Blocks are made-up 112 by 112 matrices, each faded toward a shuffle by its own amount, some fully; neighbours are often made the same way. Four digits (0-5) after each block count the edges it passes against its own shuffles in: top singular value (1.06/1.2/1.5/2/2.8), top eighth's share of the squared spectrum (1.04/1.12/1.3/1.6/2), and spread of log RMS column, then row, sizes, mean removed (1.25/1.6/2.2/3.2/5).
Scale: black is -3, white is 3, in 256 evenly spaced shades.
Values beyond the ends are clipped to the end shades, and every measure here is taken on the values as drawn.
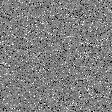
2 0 0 0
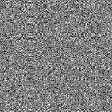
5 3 2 3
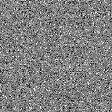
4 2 1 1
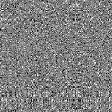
4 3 2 2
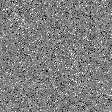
2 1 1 0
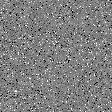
2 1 0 0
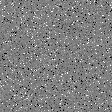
0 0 0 0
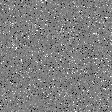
0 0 0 0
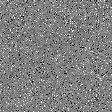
2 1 0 0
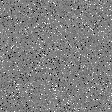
0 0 0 0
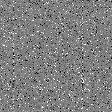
3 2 1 0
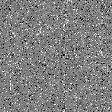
3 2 1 0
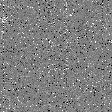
3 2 1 0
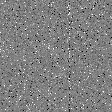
2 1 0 0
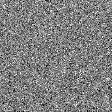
0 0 2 0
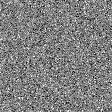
0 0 0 0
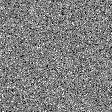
0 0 0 0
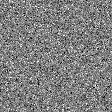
0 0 0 0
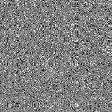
4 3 2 2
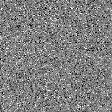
4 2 1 2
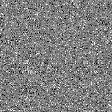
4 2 1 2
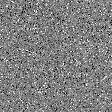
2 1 0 0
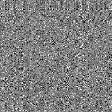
4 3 2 2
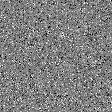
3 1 0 0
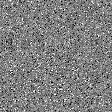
3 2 1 0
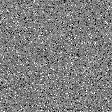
2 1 0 0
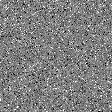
1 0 0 0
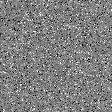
0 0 0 0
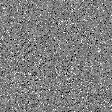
3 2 1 1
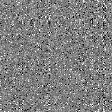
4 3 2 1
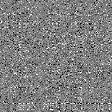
4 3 2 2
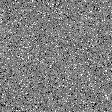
1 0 0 0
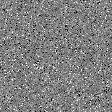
2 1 0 0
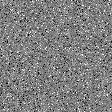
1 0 0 0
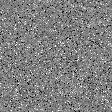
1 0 0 0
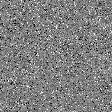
2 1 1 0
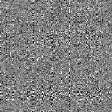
4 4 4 3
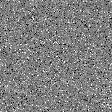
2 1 0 0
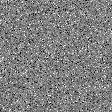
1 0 0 0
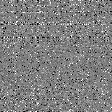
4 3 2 2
